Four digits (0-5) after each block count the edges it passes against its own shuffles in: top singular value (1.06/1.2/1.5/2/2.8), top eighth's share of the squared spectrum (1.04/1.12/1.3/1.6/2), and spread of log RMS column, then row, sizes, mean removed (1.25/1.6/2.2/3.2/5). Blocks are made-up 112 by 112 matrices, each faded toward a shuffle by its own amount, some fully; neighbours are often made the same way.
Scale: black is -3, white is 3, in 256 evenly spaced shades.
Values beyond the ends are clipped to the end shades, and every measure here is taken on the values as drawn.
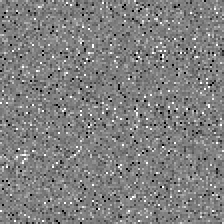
0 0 0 0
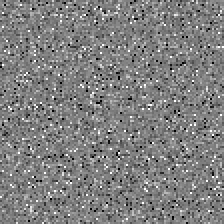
0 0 0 1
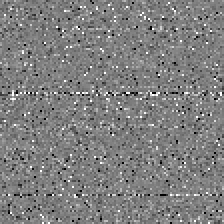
2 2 0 2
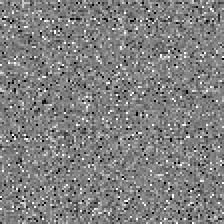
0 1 0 1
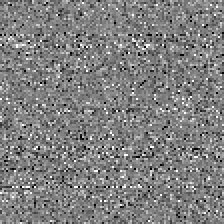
1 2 0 3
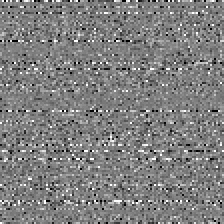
2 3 0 4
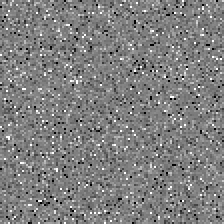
0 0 0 0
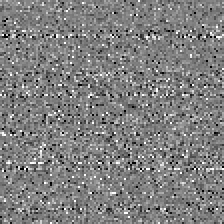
1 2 0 3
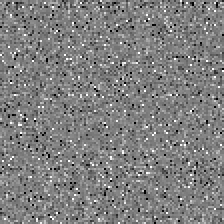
0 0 0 1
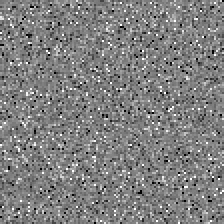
0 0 0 0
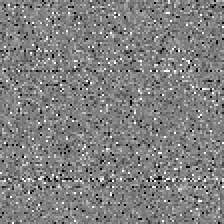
1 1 0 2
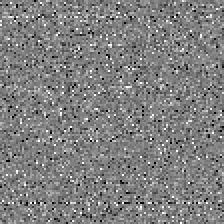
2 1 0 2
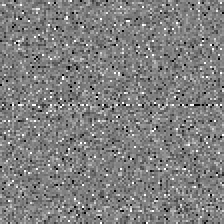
2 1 0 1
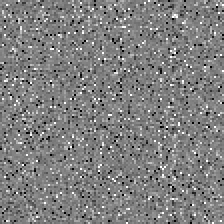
2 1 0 0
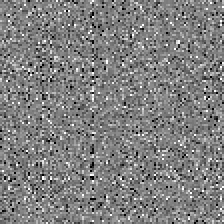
4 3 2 1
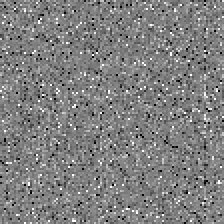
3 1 0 0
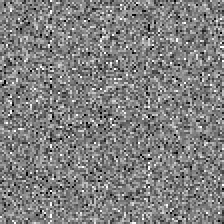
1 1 2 0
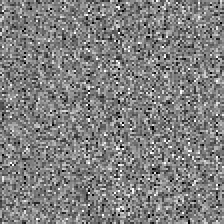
1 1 3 0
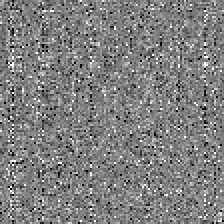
4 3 3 1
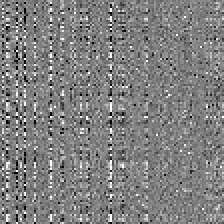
5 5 4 2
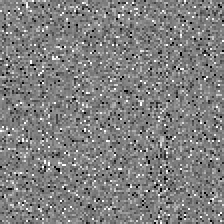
2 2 1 0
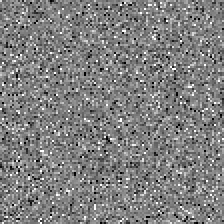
3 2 1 0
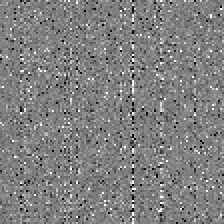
4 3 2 1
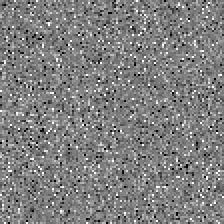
2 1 0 0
